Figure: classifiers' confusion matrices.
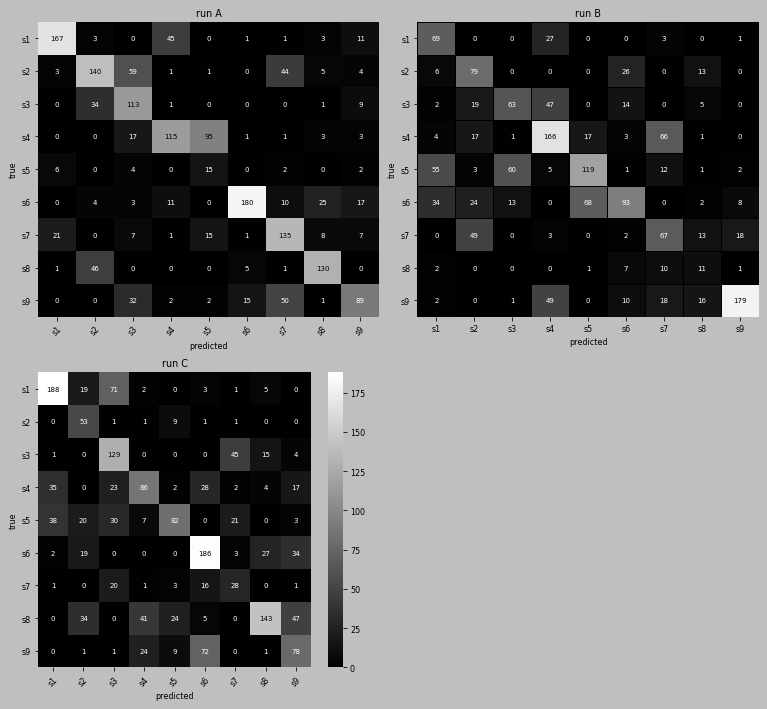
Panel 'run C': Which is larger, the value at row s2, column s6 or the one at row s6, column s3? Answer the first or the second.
the first
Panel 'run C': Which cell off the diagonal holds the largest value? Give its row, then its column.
s9, s6
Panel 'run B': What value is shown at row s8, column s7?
10
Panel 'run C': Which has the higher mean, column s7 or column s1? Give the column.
s1
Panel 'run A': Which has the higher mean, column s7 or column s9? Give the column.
s7
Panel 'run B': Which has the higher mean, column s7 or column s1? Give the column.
s7
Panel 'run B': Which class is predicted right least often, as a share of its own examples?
s8
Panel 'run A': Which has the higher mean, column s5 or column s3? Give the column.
s3
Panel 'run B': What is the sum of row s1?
100
